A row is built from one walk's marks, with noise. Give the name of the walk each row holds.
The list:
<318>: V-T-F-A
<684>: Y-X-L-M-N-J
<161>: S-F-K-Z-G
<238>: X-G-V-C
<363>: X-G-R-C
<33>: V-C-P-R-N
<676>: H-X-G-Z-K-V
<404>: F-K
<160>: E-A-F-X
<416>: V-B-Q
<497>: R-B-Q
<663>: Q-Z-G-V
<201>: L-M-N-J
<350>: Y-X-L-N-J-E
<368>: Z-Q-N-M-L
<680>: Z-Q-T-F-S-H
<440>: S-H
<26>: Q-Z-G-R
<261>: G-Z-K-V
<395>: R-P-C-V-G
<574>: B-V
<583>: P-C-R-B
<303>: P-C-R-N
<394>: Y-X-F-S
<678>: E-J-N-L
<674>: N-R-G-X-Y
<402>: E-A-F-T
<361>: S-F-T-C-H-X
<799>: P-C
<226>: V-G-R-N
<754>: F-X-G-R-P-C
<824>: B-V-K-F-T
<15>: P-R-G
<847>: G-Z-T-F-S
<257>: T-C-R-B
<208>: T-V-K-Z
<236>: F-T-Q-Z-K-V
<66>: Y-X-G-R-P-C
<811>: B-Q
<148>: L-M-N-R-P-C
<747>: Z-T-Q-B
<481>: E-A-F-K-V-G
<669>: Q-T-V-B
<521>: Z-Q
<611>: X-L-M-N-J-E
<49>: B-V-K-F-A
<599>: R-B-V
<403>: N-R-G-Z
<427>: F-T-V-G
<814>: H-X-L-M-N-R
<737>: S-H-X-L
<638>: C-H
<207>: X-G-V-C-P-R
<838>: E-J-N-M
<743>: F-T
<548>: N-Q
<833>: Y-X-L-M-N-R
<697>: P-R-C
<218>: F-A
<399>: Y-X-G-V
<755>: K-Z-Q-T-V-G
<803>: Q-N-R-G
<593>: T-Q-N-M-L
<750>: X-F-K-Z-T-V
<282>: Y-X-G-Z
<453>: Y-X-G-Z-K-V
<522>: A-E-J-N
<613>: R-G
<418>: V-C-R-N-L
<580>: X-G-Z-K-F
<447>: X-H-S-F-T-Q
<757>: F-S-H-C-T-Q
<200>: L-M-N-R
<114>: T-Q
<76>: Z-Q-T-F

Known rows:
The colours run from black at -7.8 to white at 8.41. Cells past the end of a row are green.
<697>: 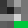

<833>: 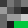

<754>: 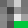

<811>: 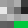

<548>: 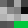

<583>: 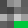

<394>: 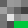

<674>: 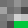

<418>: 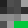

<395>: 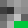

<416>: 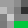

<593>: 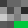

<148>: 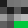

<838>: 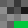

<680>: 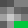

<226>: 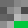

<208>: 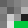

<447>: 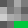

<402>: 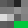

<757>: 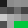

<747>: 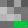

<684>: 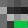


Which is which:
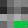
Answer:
<33>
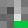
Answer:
<15>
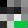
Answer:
<638>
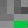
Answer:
<599>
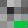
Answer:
<404>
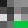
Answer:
<257>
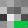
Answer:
<453>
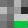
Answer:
<803>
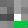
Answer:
<613>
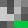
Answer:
<114>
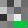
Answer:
<26>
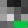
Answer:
<522>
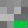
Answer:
<669>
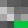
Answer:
<160>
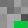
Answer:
<750>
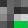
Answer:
<814>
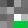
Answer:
<403>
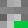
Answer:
<161>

